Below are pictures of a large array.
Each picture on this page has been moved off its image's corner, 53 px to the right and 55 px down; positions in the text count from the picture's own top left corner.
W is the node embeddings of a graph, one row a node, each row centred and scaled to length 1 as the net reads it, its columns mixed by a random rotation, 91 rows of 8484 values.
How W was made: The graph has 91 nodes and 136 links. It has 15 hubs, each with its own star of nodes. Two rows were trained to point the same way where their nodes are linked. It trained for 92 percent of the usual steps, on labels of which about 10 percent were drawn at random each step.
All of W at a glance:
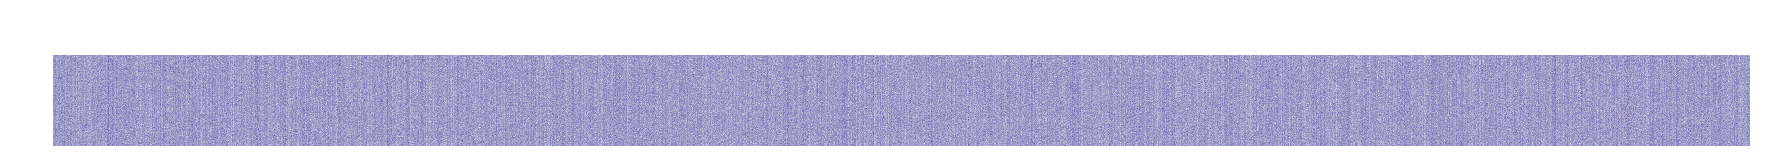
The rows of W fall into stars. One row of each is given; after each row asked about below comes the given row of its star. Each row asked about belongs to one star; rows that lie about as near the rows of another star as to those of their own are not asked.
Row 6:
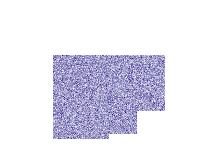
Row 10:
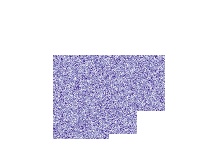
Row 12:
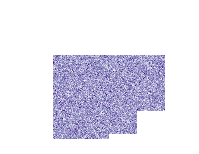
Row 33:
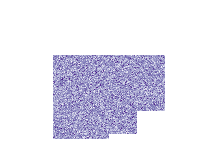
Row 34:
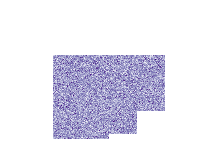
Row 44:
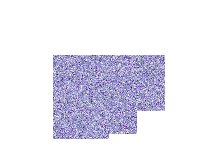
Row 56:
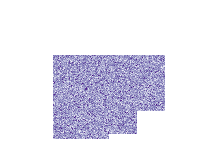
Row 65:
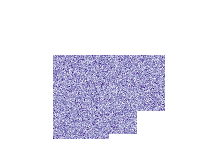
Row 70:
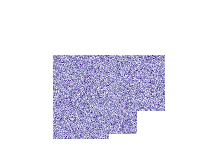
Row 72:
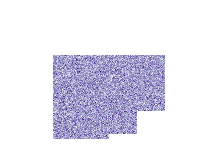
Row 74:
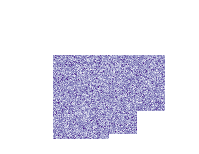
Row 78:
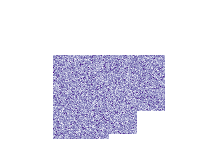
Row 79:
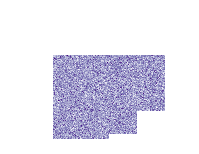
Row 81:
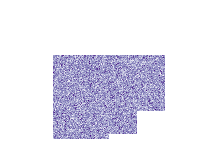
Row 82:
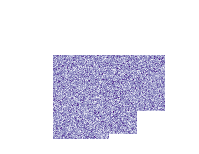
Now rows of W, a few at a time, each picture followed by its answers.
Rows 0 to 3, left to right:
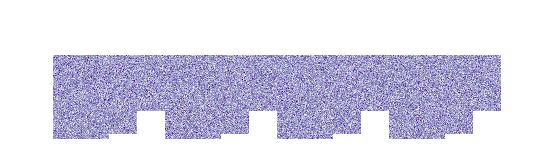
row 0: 34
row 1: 78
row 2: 12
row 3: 70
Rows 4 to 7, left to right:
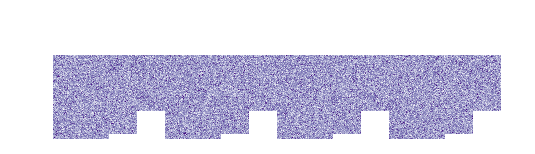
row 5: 6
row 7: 12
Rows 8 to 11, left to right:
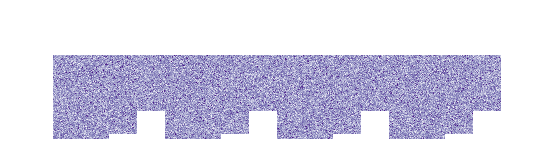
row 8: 33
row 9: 6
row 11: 82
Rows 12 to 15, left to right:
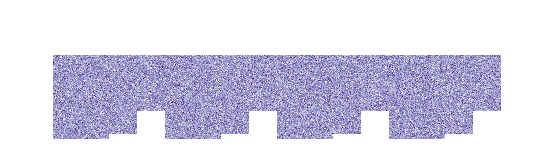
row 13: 70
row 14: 56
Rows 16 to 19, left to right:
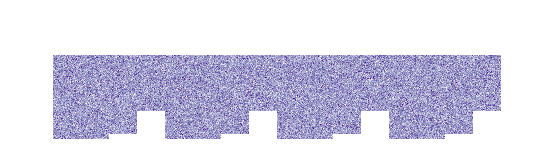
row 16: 79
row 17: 6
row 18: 81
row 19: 70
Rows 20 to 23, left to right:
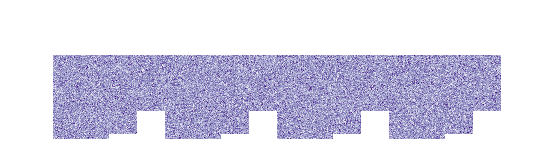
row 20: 33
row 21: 72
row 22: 56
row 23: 81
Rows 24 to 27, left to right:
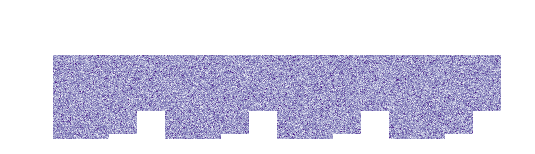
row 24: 10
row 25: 78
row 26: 79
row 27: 33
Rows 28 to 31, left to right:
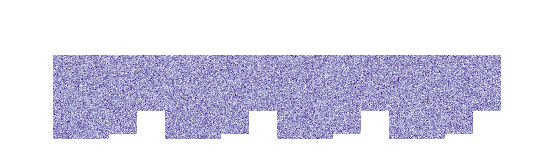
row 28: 10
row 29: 81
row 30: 44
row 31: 74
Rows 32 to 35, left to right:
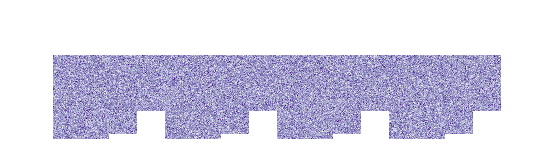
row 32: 10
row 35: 6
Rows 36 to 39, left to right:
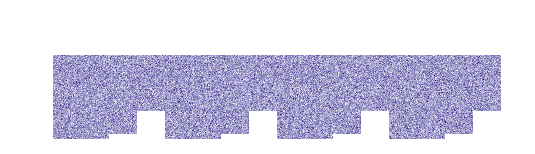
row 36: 34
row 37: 78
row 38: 81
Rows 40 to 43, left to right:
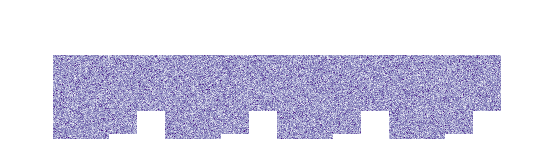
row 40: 34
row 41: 79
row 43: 6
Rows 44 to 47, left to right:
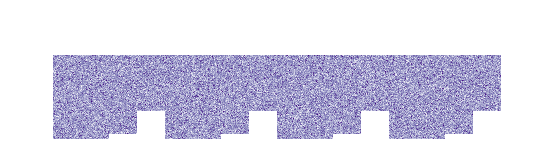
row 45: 56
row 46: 74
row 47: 56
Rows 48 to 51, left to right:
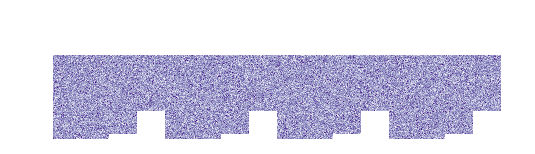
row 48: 74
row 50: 44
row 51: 70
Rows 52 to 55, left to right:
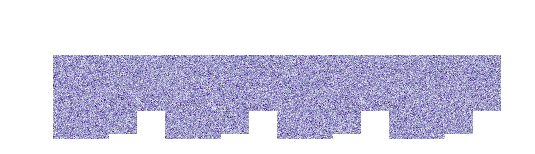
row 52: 65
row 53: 33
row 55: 34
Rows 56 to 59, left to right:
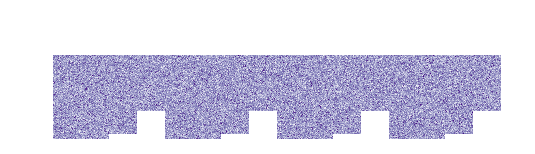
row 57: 70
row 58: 65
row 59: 10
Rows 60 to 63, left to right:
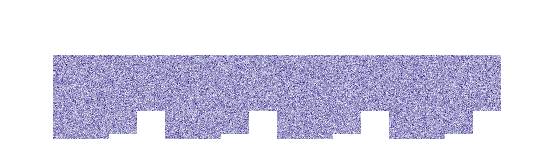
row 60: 74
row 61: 10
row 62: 34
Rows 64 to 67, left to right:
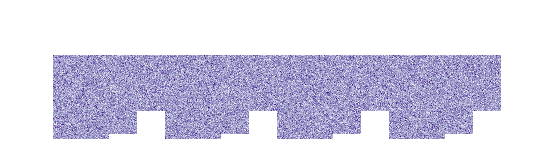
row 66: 44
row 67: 65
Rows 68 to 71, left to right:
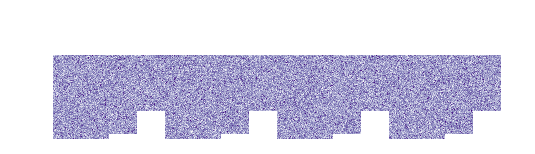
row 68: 79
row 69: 82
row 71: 74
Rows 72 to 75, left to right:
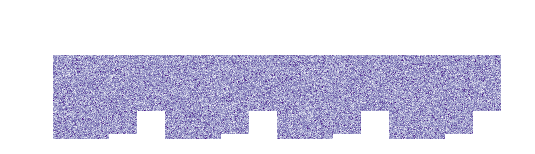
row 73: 65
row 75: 6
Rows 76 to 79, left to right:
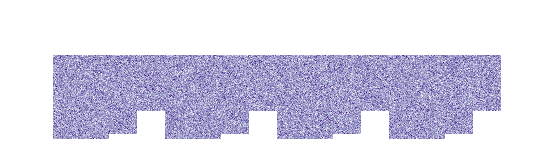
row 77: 79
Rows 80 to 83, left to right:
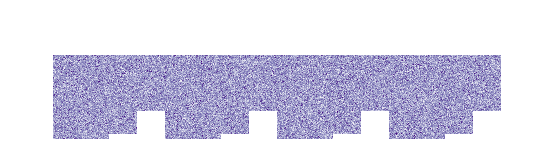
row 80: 56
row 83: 78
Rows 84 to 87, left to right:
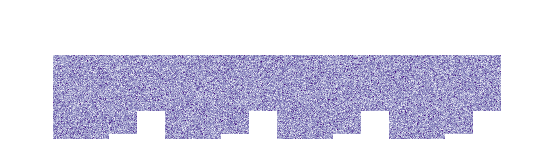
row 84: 12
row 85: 56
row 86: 65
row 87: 65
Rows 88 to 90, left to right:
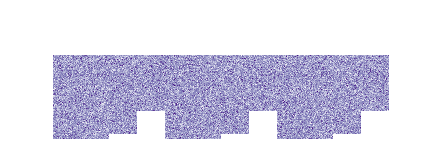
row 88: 12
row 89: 72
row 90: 12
